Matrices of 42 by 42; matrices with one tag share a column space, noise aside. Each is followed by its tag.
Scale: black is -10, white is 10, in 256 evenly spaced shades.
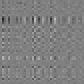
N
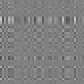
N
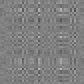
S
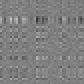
N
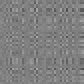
S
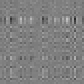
N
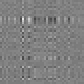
N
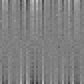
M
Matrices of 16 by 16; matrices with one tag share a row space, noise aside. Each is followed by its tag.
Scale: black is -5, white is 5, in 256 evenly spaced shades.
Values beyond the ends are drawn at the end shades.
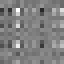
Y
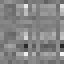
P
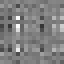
Y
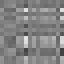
P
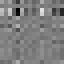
Y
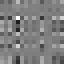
Y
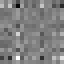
Y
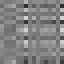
P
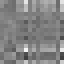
P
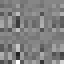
Y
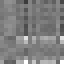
P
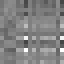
P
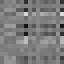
P
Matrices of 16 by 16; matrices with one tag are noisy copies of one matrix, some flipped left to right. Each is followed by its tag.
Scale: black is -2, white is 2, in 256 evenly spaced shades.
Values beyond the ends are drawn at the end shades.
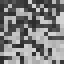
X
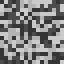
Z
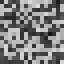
Z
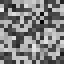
Z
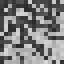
X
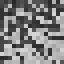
X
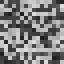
Z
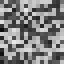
Z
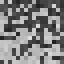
X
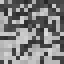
X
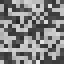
Z
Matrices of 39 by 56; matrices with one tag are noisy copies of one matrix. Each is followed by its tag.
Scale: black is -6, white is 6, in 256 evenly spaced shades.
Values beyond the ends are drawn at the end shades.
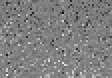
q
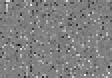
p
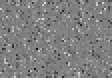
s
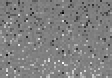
q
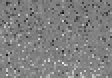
q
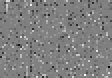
p
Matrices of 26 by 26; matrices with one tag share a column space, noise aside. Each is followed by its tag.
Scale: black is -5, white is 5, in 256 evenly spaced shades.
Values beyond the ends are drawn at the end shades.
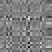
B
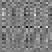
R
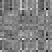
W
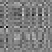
R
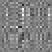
R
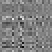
B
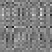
R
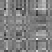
W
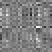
R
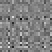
B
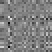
B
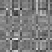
W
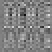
R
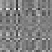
W
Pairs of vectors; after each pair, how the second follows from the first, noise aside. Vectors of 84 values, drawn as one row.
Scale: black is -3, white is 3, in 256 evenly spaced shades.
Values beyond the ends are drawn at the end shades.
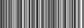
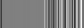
partly zeroed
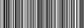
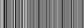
partly zeroed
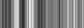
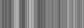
shrunk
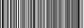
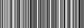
shuffled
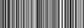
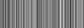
shrunk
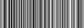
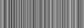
shrunk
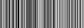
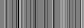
partly zeroed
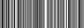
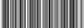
shuffled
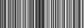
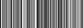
shuffled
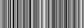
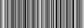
wrapped around
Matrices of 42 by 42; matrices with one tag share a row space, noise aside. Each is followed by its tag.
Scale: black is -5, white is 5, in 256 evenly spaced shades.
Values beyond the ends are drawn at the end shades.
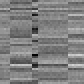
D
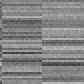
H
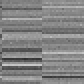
H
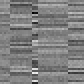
D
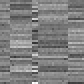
D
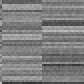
H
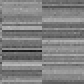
H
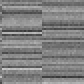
H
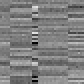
D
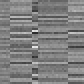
D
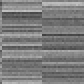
H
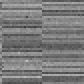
H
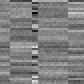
D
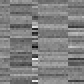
D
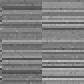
H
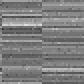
H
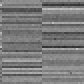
H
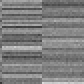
H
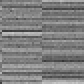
H
